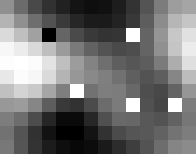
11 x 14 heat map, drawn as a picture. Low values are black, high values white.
Five lone cells stand out: four far higher and one far lower than their neighbours. There are no regular stripes. The top middle is the smoothest part. The middle left is the ninth with the highest average.
